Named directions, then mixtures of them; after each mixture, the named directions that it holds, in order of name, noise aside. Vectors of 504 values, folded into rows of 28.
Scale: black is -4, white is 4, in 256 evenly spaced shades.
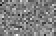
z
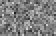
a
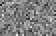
a, z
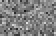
a, z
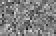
a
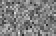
a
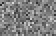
a, z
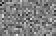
a, z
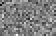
a, z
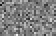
a, z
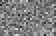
z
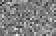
a, z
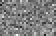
z
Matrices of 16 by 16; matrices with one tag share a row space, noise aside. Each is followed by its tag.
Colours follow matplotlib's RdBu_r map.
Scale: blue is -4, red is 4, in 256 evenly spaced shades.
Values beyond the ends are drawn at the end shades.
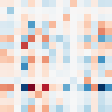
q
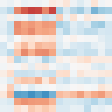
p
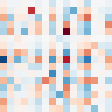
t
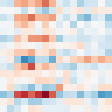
p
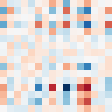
t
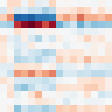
p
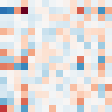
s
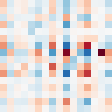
t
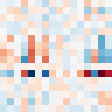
q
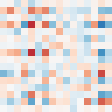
q
